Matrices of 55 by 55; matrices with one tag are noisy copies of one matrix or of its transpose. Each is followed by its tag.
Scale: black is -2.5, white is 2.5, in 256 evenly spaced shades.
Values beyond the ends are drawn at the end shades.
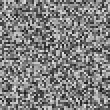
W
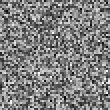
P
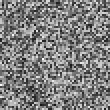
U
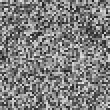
U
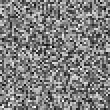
W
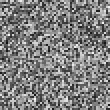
U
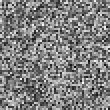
U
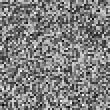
U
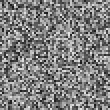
P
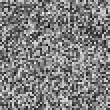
U
